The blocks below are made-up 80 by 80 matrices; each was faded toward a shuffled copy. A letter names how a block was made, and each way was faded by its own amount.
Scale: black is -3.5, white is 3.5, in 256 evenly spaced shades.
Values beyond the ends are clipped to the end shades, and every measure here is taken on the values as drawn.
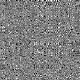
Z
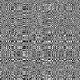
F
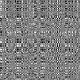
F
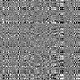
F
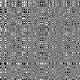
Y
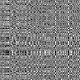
F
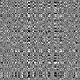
F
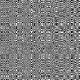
F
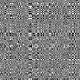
F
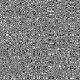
Z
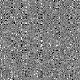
Z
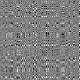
Y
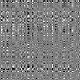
Y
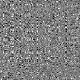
Z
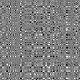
Y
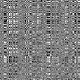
F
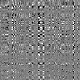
Y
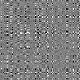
Y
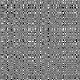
Y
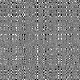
Y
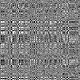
F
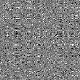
Z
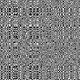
F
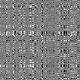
Y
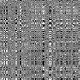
F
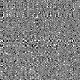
Z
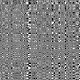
Y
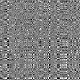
F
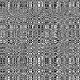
F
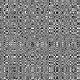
F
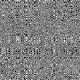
Z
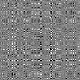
Y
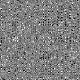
Z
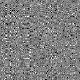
Z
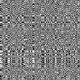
F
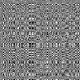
F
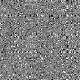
Z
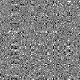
Z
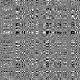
Y
